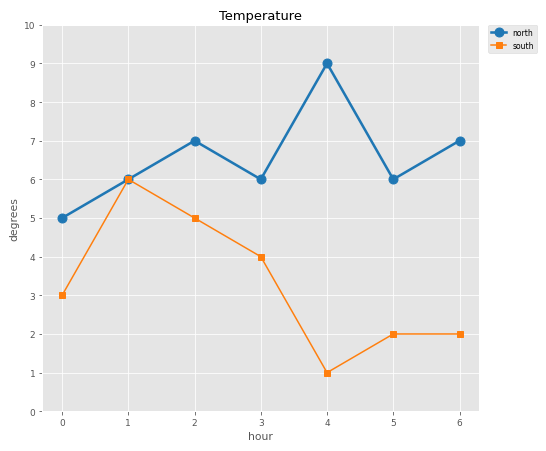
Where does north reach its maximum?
4
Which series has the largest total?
north
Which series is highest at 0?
north
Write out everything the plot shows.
Title: Temperature
x-axis: hour, ticks 0 1 2 3 4 5 6
y-axis: degrees, ticks 0 1 2 3 4 5 6 7 8 9 10
Legend: north, south
Values:
north: 5 6 7 6 9 6 7
south: 3 6 5 4 1 2 2
